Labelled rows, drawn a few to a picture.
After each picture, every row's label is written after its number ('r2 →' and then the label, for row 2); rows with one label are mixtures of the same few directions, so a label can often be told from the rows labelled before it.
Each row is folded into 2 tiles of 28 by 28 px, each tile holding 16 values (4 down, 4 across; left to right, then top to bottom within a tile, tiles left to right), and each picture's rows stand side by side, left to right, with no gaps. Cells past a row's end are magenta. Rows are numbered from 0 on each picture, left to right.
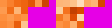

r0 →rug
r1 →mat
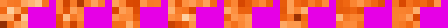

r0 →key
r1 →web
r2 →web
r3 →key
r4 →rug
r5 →key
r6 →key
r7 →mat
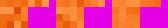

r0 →rug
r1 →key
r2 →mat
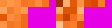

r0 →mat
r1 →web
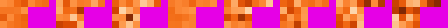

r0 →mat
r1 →key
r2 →key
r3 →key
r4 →key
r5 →web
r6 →rug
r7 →key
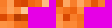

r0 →key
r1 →web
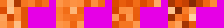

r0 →web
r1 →rug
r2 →mat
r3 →web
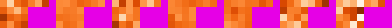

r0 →mat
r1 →key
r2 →web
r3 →rug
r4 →key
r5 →key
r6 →mat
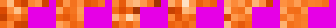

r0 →mat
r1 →web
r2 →key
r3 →rug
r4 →mat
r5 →mat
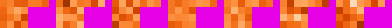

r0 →mat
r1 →mat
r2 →mat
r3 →key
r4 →web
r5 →key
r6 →rug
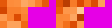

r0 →key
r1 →mat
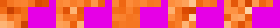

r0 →key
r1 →rug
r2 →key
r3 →mat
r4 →mat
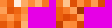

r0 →web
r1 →mat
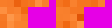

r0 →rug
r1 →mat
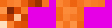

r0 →key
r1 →web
